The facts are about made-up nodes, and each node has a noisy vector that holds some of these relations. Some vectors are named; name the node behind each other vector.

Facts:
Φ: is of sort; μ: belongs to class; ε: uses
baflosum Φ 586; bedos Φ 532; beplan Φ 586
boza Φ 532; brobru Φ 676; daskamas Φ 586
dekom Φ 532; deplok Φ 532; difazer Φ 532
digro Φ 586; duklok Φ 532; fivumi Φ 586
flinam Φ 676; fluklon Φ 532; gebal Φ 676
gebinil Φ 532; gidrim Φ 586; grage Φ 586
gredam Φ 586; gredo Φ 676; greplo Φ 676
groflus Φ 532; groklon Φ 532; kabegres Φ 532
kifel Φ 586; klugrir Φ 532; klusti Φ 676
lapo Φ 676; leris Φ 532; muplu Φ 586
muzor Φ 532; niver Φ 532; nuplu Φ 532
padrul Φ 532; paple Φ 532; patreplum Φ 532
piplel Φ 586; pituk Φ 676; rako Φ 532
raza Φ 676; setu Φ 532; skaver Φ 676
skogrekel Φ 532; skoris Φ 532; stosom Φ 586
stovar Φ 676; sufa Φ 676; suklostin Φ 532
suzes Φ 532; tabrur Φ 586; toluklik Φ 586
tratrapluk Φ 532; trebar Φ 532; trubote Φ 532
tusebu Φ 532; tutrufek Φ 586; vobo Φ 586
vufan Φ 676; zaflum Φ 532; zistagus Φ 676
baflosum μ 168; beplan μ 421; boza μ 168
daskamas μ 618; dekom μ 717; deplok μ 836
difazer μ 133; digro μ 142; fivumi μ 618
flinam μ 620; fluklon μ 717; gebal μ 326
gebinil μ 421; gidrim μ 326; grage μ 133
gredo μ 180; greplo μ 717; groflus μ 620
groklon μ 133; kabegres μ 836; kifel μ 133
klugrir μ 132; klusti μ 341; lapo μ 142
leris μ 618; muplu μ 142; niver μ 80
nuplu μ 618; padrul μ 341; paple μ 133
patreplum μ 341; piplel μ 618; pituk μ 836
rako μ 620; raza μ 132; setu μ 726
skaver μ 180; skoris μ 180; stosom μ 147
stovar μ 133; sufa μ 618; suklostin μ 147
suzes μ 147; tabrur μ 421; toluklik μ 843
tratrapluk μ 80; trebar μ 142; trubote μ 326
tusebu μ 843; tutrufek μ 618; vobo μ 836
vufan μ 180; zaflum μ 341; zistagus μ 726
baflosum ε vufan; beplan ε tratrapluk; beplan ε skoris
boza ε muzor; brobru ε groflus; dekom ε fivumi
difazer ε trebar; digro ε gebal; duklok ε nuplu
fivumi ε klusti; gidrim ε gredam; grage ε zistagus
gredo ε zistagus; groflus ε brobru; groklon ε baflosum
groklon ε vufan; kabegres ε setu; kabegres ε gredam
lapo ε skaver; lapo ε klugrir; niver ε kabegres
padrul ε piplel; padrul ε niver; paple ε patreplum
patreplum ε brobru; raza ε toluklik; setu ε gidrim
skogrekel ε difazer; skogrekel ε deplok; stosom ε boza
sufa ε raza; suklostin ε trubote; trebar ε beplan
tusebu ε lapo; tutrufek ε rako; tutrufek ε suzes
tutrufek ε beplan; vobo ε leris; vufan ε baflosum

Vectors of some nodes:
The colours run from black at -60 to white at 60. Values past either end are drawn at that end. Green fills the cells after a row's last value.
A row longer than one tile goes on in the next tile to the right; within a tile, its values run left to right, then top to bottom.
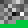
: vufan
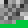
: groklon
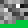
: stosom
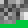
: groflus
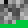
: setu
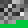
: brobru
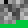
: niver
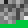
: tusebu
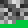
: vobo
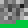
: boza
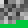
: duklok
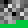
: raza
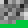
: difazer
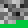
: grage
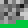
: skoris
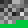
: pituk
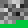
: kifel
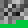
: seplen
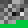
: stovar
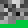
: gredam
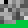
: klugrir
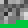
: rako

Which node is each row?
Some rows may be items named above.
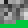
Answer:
tratrapluk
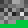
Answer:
gebal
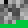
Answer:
setu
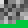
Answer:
duklok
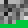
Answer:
leris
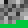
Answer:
bedos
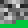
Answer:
beplan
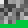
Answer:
nuplu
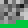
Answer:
skoris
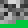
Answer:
tutrufek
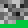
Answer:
grage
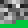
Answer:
beplan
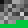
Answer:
lapo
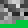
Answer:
gidrim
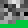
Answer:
piplel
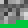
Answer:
rako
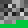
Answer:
sufa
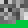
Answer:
patreplum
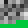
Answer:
skogrekel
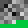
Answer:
zistagus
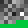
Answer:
greplo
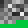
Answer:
skaver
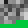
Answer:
deplok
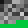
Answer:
lapo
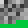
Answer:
muzor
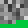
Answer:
suklostin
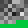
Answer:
flinam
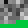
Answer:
kabegres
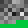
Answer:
gebal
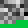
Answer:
baflosum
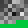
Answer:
flinam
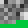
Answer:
paple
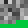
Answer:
padrul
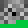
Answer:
klusti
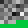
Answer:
gredo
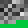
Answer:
brobru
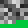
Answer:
vobo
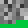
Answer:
suzes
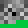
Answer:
klusti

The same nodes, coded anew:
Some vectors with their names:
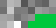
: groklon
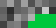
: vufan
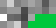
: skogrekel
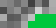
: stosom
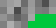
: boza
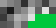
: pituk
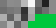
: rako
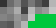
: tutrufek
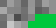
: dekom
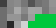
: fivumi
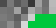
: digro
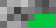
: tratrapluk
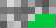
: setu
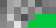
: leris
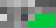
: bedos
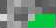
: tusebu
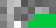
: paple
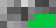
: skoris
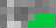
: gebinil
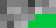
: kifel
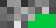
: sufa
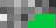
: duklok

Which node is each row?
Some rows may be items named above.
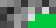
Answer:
pituk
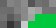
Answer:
baflosum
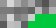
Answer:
setu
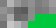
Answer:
gebinil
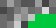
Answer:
stovar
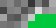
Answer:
stosom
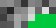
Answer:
pituk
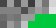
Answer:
tabrur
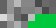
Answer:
tusebu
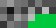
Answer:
gredo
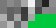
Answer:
rako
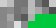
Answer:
deplok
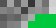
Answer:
tabrur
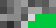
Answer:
toluklik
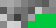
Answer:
suklostin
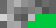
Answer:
tusebu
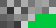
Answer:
gidrim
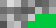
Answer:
setu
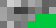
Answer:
niver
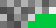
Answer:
gredam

